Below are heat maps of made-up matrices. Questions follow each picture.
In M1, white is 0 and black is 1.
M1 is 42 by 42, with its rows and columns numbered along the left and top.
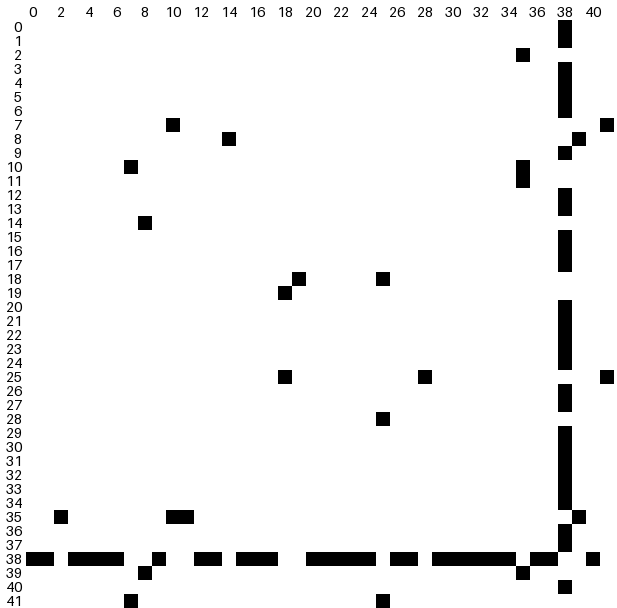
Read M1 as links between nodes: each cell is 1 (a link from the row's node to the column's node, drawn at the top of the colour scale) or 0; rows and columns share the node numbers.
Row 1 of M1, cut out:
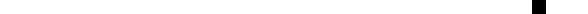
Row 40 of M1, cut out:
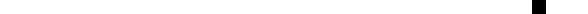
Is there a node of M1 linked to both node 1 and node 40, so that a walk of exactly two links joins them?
yes
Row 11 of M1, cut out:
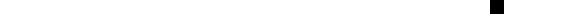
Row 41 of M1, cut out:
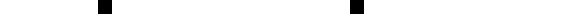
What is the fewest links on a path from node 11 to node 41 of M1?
4
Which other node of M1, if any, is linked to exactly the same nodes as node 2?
node 11
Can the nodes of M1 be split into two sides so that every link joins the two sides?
yes
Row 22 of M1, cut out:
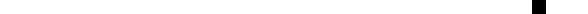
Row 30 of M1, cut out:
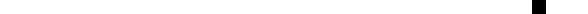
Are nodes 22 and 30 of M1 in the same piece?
yes
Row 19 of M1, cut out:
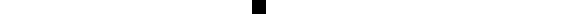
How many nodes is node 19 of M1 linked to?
1
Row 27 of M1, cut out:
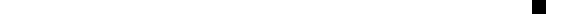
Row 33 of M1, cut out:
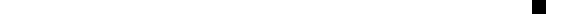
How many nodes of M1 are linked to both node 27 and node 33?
1
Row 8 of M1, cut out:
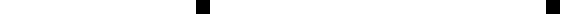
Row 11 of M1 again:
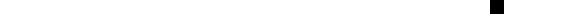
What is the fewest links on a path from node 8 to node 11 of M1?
3
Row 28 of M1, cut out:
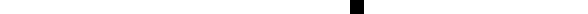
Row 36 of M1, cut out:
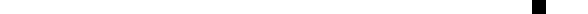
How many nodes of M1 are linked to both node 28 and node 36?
0
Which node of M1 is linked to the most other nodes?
node 38
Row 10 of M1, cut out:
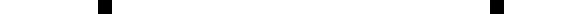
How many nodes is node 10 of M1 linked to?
2
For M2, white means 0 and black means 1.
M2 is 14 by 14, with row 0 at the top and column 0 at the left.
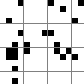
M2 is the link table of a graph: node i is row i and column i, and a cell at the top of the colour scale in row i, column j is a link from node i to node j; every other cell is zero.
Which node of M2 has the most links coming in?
node 2
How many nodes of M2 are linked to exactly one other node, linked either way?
0
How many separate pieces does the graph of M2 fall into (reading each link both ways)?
2
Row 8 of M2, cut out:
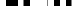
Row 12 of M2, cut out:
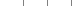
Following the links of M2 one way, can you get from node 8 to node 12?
yes
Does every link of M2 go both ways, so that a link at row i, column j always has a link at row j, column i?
no
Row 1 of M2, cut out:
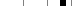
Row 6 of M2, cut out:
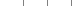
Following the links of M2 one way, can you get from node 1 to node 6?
no
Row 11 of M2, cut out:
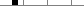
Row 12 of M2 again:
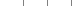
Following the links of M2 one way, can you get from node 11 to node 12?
no
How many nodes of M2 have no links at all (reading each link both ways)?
1
